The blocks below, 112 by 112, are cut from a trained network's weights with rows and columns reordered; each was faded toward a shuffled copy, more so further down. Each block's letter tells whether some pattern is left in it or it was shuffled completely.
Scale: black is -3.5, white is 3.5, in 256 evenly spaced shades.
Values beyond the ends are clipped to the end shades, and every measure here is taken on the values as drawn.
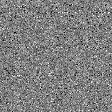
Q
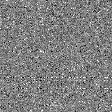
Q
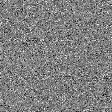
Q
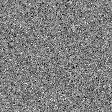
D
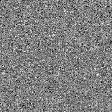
Q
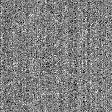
Q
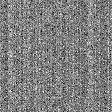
Q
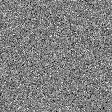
D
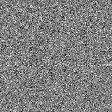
Q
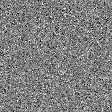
D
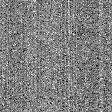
Q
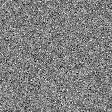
D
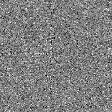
Q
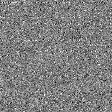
Q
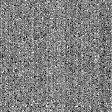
Q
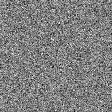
Q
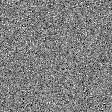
D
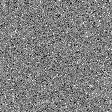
D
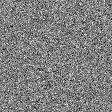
D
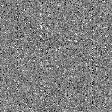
Q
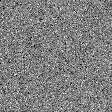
D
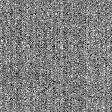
Q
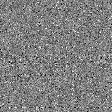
Q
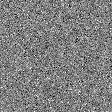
D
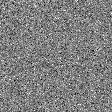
D
